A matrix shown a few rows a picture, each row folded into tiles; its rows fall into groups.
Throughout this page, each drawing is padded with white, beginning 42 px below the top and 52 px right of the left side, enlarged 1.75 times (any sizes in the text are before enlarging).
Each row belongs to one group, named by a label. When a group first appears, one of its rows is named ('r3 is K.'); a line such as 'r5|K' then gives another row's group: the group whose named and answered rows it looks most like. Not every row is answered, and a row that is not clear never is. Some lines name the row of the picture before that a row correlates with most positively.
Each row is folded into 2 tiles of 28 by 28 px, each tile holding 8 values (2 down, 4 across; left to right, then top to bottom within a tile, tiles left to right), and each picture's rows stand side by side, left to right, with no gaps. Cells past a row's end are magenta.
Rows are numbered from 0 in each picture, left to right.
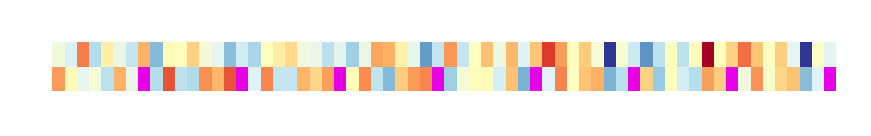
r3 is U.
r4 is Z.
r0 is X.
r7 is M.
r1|U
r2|U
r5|M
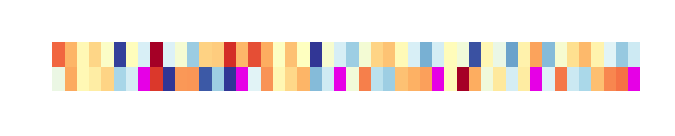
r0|M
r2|M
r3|U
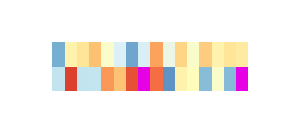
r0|U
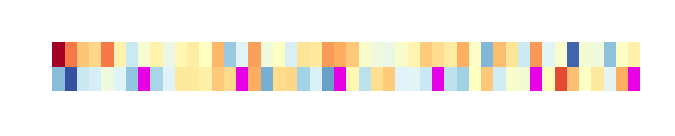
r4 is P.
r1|Z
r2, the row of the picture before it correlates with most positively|1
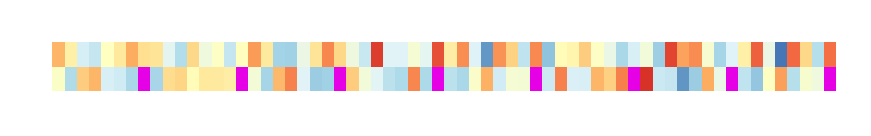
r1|Z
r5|U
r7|P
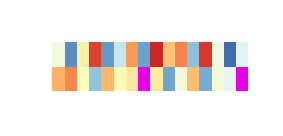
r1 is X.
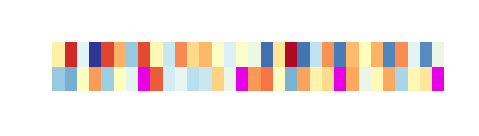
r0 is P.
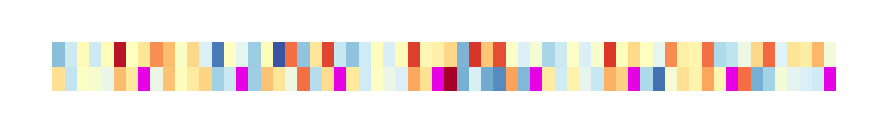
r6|Z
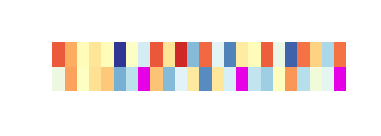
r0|M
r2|P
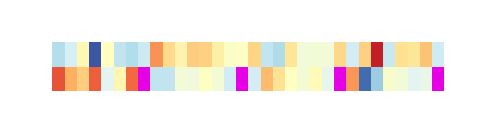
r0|X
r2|Z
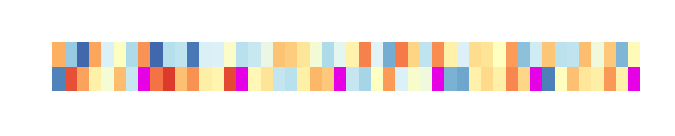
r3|P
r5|Z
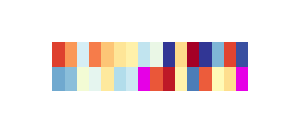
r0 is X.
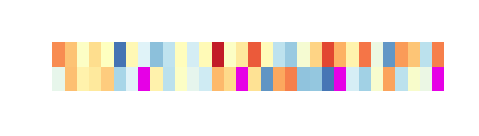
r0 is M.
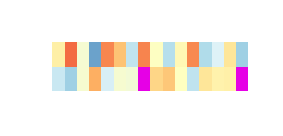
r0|P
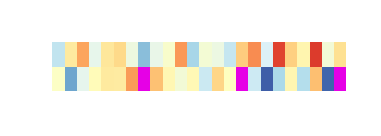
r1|X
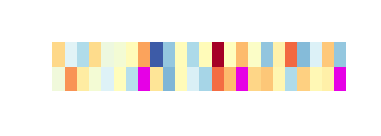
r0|Z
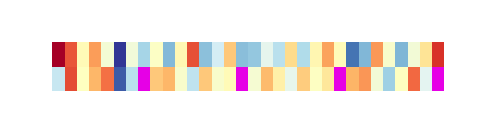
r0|M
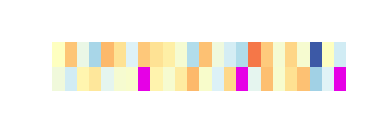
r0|P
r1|X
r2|M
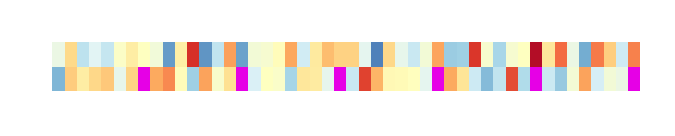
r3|Z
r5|P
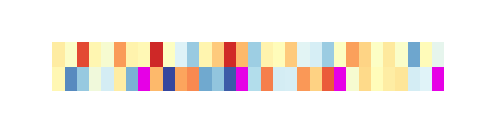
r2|U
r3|M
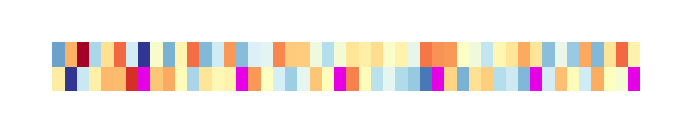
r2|U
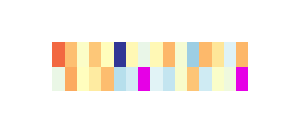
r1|P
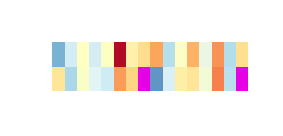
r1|Z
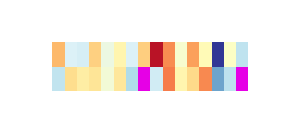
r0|Z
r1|M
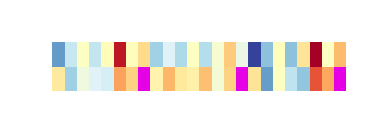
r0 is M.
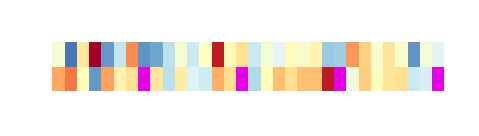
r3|M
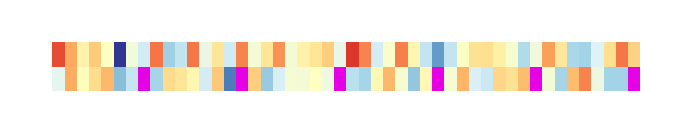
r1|Z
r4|U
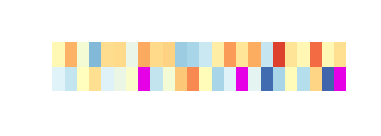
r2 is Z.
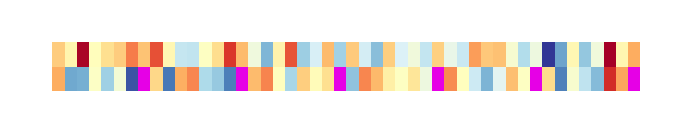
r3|Z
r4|U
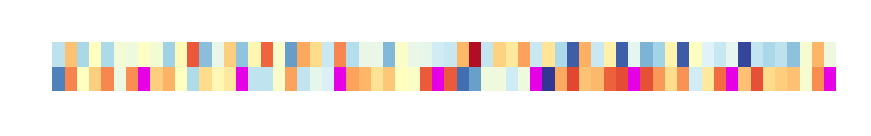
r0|U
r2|P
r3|X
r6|X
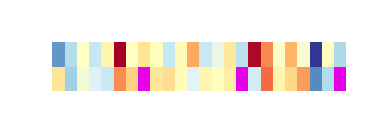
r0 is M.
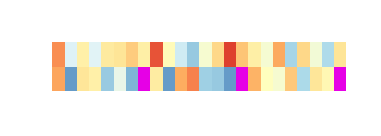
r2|X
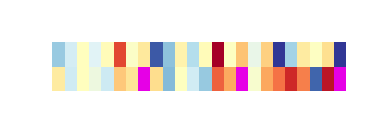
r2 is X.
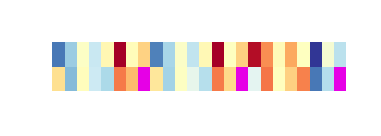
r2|M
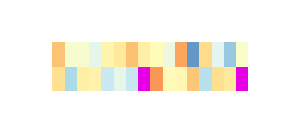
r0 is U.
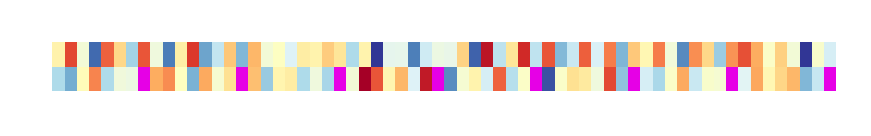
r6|P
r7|M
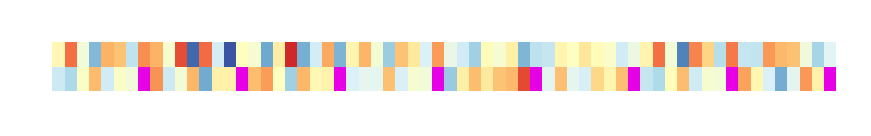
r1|X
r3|P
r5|U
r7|U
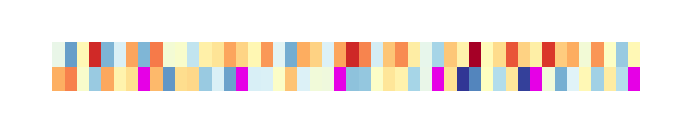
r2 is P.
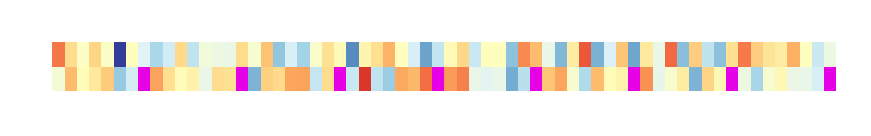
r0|M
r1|X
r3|U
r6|X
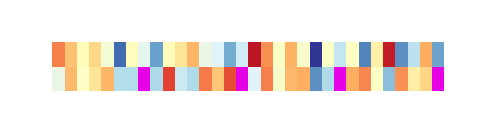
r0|M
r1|U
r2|M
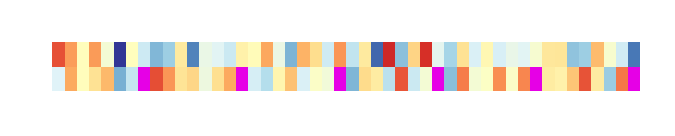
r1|X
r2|P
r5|X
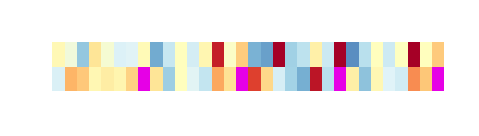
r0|Z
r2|X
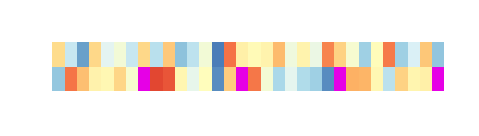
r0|Z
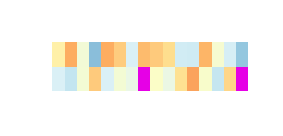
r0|P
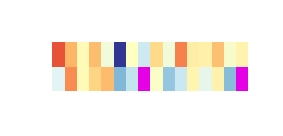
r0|M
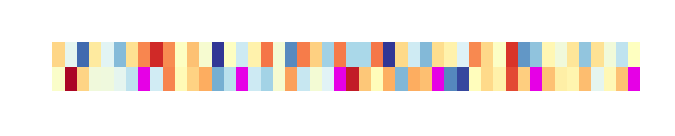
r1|M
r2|P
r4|Z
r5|X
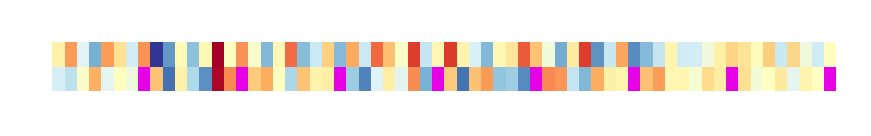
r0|P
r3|Z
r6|X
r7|X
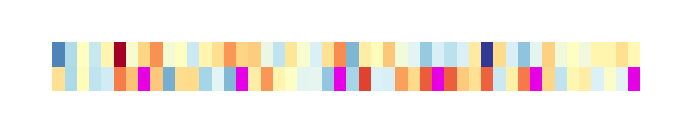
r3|U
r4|X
